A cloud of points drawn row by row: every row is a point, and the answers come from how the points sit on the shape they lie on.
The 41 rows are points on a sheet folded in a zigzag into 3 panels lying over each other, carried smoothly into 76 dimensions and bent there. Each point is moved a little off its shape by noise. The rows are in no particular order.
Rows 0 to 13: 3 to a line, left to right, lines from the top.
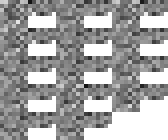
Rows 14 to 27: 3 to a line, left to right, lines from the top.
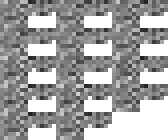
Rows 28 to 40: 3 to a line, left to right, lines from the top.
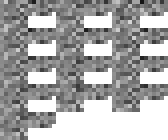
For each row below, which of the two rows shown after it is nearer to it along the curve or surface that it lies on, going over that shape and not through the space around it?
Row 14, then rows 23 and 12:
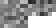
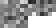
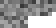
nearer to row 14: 23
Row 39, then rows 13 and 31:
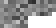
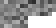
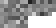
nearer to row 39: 31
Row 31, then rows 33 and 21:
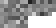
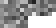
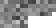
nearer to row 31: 33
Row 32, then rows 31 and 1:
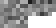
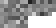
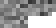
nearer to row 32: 1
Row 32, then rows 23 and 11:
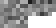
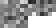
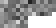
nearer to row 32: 23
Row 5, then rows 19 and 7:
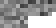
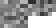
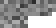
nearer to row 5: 19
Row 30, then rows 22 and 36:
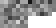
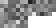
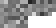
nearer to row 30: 36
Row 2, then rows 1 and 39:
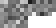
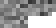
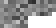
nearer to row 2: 39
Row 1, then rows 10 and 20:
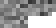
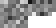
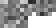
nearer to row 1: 10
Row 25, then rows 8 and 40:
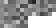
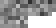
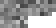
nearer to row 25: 40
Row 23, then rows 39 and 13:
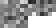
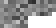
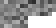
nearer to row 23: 13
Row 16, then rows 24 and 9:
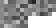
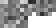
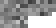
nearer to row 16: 24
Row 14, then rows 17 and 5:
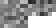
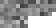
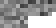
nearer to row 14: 5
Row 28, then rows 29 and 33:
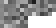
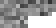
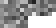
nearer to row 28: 33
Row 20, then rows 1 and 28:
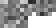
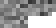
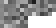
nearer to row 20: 28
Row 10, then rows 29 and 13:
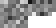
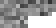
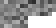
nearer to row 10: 29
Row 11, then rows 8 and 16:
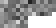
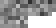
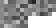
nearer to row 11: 16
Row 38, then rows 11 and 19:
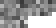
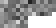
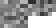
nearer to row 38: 19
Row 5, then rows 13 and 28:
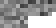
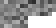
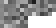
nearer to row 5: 13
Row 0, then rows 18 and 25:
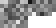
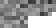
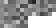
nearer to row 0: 25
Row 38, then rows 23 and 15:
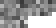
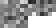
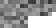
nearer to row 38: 15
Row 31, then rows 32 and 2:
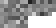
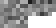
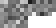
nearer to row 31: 2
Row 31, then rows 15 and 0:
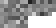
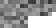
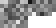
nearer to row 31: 0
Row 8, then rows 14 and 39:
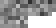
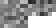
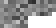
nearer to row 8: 14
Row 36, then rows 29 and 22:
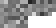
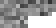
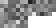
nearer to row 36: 22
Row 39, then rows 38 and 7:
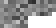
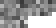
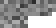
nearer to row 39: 7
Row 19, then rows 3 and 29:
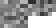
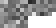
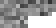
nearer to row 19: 29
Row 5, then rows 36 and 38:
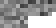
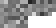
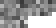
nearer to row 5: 38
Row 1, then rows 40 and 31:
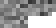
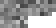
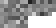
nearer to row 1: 40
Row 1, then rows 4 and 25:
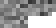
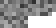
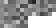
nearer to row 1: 4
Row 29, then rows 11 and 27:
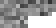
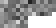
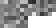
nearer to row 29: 27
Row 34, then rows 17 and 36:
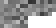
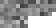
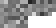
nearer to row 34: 36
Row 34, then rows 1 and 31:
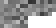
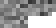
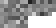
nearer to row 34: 31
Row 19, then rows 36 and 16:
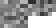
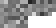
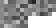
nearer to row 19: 36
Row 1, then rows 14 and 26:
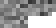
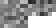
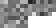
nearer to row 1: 14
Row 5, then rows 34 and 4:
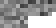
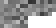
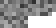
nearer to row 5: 4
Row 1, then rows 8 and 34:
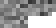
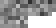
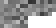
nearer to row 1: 8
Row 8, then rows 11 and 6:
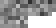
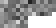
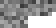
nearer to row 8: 6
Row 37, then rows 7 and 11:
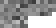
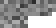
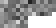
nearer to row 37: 7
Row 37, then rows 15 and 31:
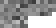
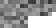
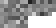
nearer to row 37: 31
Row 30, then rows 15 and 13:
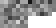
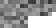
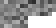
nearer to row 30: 15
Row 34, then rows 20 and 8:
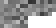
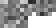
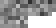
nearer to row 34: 20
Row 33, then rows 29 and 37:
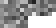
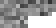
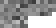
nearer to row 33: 37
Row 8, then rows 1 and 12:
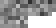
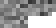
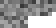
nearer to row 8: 1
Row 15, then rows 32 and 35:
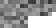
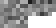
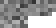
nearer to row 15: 32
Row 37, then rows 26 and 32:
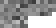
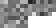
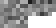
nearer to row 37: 26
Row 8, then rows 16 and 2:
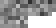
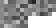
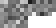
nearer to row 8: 2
